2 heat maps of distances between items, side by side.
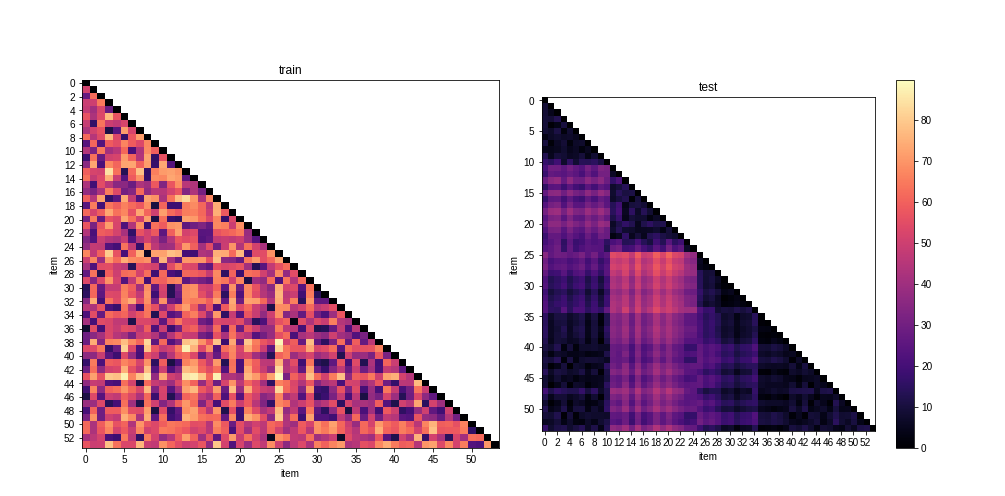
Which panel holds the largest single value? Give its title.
train
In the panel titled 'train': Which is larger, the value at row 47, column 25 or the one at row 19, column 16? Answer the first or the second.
the first
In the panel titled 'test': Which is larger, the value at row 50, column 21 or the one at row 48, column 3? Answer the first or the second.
the first
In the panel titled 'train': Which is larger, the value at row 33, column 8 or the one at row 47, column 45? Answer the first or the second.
the first
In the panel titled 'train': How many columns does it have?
54
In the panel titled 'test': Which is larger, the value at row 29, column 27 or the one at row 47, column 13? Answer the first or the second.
the second
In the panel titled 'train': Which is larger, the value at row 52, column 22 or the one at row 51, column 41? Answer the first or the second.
the second
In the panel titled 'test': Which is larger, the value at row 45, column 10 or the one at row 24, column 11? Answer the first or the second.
the second
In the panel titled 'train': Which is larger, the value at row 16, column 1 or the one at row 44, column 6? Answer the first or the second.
the second
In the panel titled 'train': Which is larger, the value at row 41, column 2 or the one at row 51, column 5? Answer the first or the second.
the second
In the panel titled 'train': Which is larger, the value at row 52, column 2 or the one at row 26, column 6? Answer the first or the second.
the second
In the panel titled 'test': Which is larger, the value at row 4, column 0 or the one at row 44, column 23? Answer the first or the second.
the second
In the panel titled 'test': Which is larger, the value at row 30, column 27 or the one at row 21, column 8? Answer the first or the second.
the second
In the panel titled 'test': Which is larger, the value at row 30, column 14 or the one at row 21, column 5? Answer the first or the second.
the first
